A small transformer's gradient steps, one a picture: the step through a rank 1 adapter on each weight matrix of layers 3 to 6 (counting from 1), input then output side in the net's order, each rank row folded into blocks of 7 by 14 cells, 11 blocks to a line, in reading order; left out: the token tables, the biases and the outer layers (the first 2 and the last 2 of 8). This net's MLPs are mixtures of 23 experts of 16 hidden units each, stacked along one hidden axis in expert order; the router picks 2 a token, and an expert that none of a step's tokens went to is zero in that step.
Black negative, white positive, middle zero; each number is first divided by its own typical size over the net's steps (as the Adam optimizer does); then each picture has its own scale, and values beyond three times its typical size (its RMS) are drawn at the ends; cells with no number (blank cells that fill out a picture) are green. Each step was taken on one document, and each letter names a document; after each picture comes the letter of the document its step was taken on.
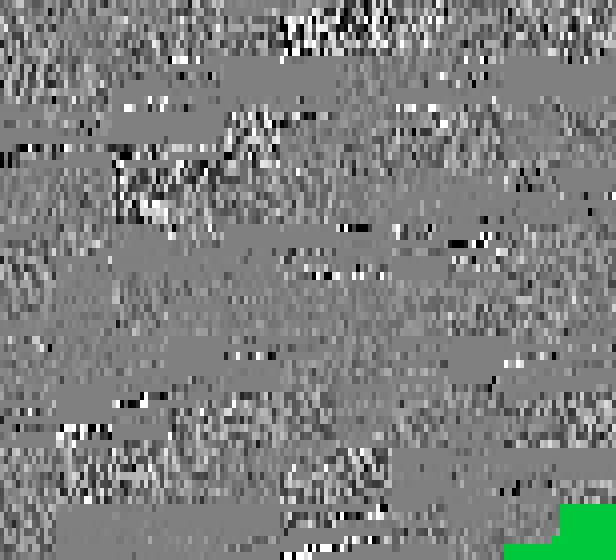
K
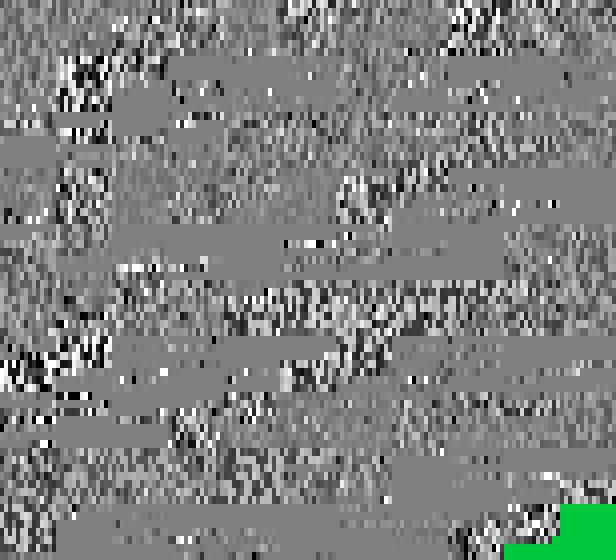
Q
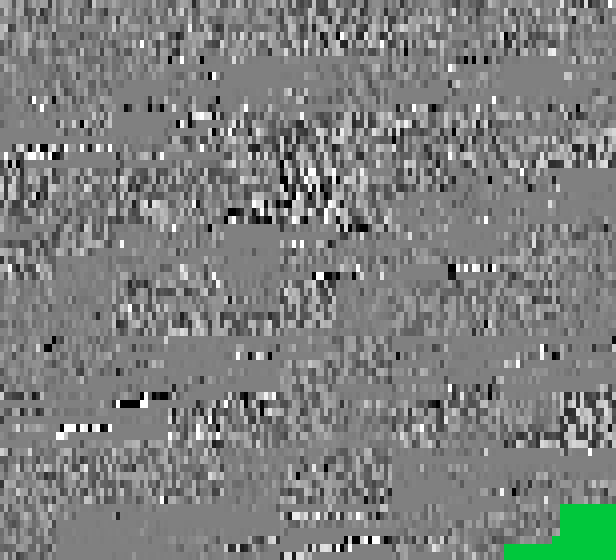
K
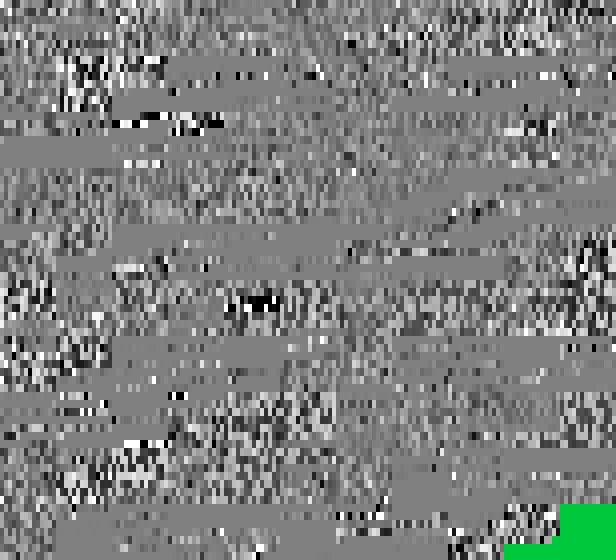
Q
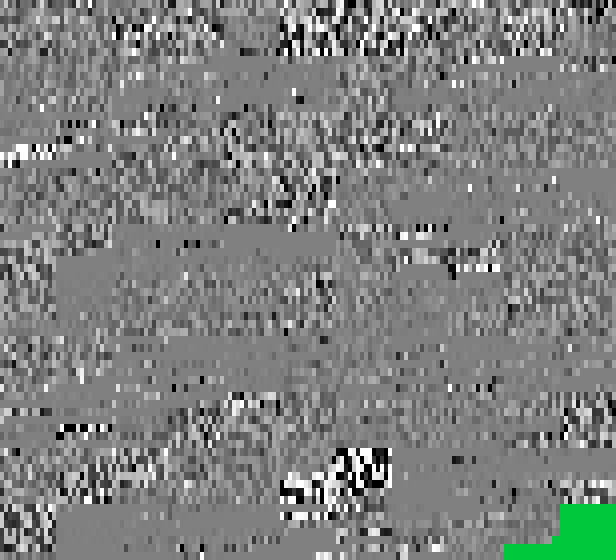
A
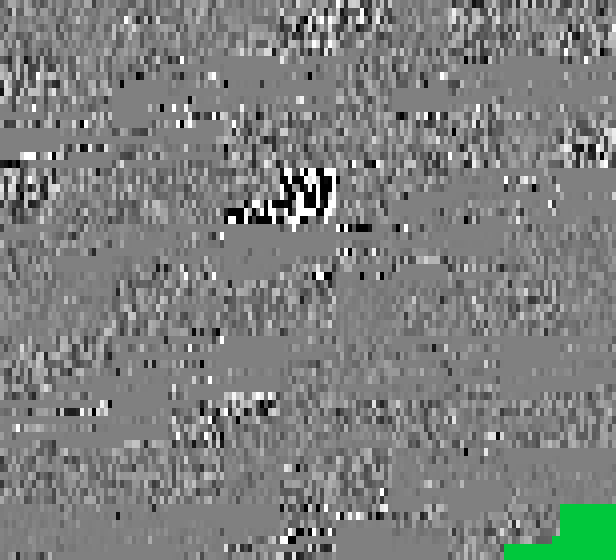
K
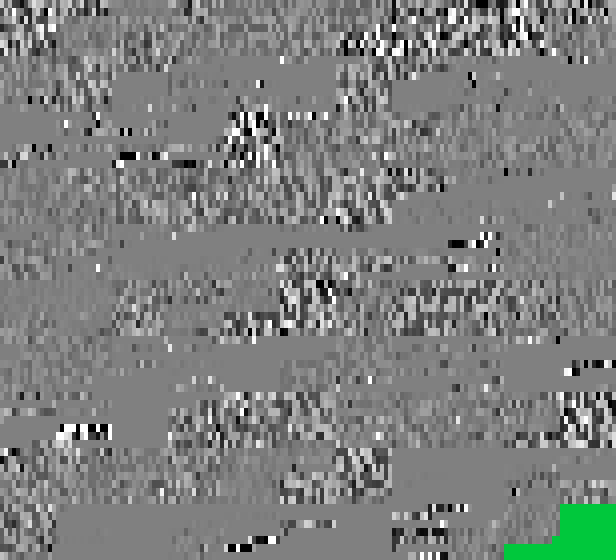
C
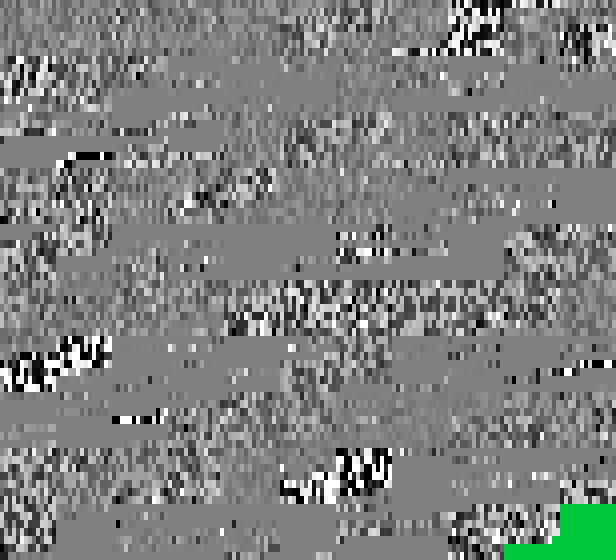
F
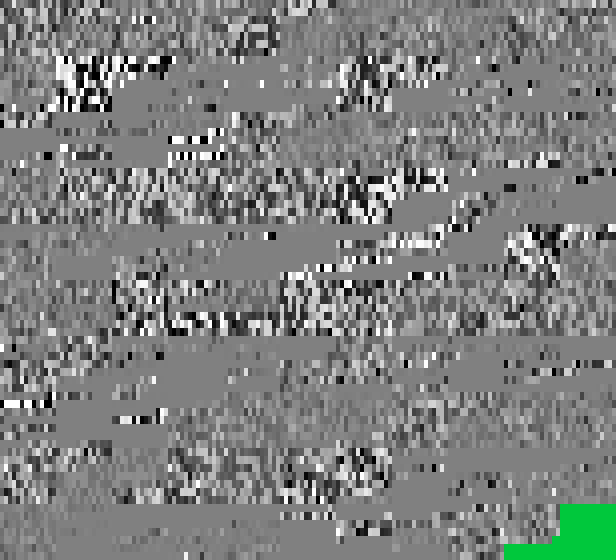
F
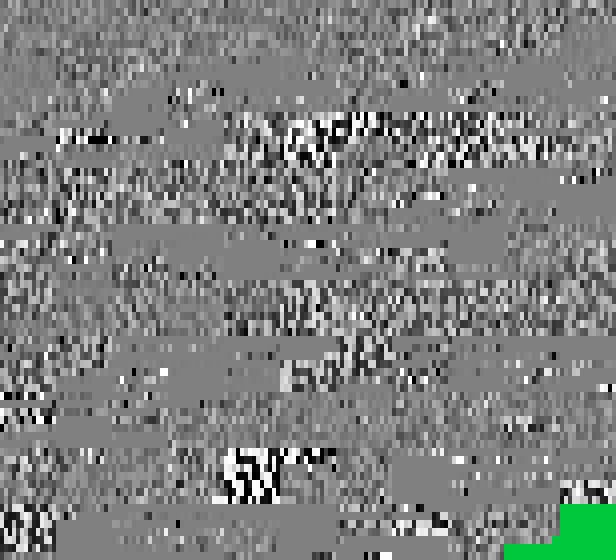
Q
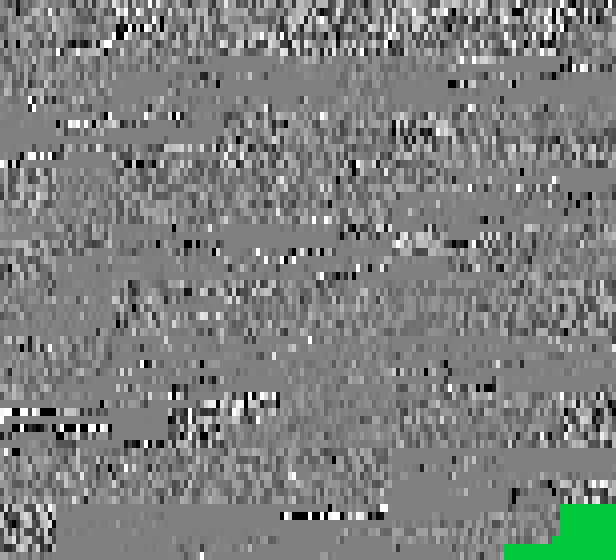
A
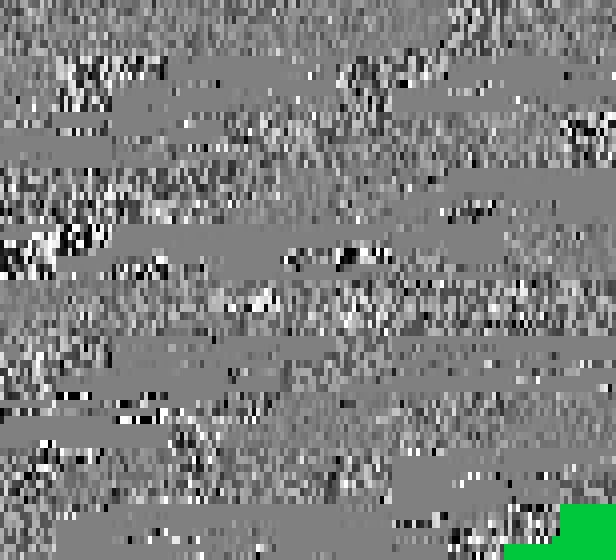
Q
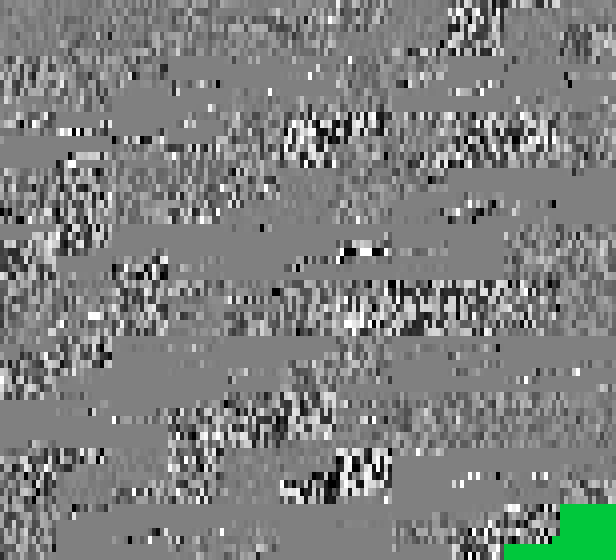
Q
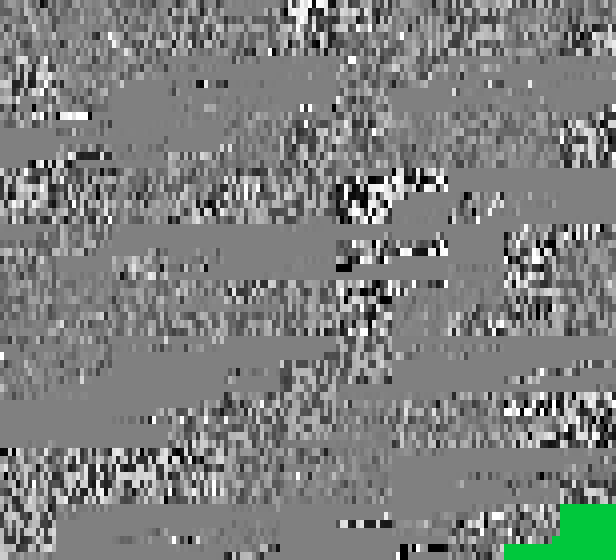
F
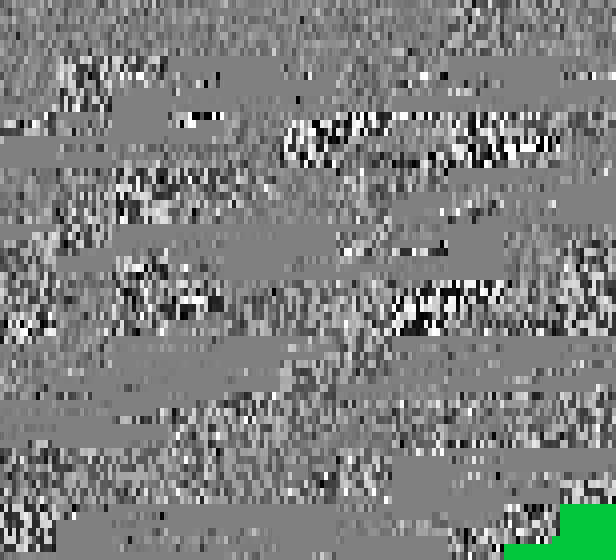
Q
